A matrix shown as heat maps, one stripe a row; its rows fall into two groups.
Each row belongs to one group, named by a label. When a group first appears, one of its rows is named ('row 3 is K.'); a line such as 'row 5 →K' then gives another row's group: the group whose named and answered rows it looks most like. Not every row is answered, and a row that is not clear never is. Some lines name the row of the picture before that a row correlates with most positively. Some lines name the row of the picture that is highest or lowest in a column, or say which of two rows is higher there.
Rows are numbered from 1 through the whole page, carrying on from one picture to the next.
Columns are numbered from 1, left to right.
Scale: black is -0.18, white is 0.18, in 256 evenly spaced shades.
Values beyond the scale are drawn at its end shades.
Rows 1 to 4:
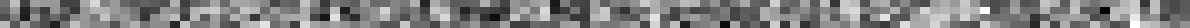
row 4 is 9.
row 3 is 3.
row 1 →3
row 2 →3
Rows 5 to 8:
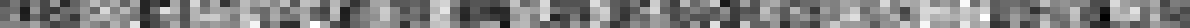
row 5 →3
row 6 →3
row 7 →3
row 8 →3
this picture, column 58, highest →8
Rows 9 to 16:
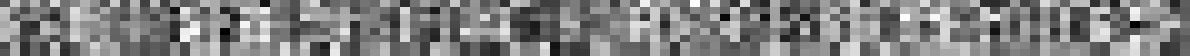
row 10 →9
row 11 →9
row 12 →9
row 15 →3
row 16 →3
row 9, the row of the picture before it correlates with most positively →8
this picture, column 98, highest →9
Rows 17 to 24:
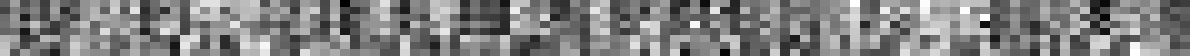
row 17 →3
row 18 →3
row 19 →3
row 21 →3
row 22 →9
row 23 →9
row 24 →9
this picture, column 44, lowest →23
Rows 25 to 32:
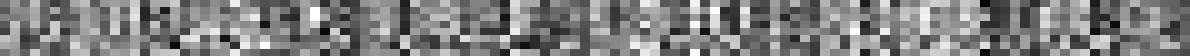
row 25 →3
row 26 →3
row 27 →3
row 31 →9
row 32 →3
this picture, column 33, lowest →29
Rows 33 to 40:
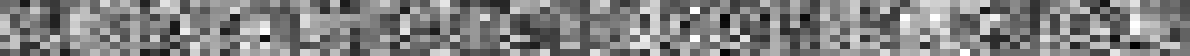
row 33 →3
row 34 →3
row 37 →9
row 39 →9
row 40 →3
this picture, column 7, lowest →40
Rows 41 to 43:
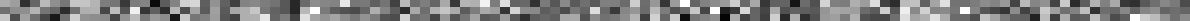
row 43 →9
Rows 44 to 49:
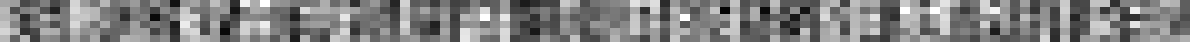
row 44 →9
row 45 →9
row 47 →9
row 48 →9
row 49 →9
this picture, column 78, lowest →46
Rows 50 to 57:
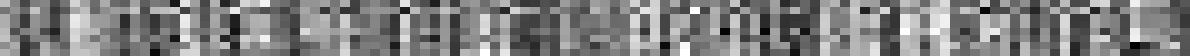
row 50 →9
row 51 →3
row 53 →9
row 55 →9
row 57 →9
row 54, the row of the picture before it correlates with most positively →45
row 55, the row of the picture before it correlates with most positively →47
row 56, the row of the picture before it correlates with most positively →46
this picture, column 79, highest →56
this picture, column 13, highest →51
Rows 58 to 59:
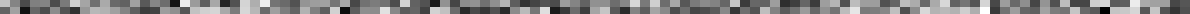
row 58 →9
